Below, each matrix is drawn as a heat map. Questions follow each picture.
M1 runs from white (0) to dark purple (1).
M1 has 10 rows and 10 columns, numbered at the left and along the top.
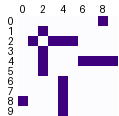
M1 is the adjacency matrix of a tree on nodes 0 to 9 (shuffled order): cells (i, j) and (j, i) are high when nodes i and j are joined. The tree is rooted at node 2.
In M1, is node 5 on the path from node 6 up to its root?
no
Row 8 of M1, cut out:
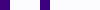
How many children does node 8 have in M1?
1
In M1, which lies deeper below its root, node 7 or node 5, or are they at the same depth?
node 7
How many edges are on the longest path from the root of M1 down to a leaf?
3
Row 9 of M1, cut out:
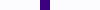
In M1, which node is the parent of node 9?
4
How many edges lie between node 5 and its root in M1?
1
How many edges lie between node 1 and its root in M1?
1
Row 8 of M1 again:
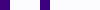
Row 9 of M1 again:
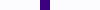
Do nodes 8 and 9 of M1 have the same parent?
yes
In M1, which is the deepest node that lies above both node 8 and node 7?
4
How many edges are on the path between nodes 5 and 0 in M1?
4
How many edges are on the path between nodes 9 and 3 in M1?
3
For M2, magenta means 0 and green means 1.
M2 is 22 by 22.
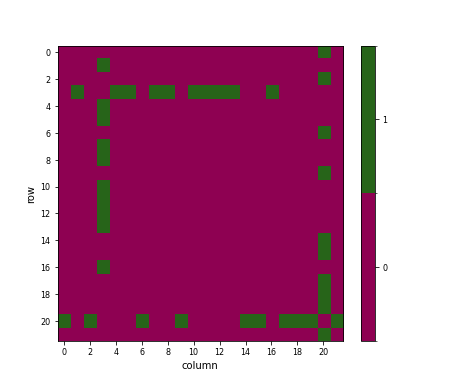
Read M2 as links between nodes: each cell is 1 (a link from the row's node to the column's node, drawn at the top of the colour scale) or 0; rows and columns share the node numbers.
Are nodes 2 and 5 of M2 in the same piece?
no
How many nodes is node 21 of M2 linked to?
1
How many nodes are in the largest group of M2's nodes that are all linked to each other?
2
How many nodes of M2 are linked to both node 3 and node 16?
0
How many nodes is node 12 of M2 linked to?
1
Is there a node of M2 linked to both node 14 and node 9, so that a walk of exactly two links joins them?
yes
